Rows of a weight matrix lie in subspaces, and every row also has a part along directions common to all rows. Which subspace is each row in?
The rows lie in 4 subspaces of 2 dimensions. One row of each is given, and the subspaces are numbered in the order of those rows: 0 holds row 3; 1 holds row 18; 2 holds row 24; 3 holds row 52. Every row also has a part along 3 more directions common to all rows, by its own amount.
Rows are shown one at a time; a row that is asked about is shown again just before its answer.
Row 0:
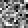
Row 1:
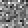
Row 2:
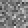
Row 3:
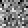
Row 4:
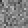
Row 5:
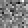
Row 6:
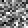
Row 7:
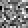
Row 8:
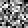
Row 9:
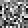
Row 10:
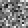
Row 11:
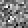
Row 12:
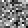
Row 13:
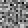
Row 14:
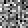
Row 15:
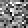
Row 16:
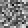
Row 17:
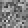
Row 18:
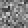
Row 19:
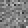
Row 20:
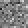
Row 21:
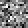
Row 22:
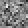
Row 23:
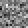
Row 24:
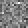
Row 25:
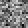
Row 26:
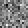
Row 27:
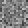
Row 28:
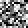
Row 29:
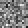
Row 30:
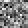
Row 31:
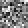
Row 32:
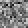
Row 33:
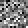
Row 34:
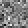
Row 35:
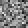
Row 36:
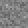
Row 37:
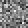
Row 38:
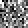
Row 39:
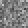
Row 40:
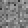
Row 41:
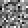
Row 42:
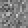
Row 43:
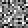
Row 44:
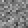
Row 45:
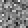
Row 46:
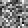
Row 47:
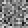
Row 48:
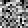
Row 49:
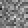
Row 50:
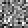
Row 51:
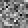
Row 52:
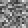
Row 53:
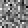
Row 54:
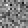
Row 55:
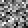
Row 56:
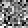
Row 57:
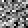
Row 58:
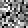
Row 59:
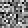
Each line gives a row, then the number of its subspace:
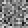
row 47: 0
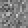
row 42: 1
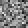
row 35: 0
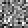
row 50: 0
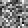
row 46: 3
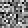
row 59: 1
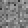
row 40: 0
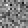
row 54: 1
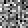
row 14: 1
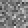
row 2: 3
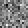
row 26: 1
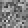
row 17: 1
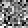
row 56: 0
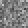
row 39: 0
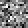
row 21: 3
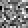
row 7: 2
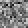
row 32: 2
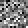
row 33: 2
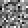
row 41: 2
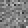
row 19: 2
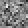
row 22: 2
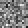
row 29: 1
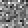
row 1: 0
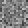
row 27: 0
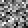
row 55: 3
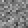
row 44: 3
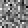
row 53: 1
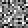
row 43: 0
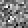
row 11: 3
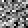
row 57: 3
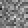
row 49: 3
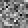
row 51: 2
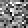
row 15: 2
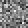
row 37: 0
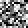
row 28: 2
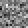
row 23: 1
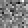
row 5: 2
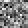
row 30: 2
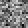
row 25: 3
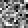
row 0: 2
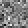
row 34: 0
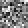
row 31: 1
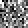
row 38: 0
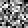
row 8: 1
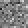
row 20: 2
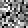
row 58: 1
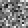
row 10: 0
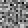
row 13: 1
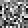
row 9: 2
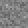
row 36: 1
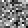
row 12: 3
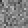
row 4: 0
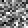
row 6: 3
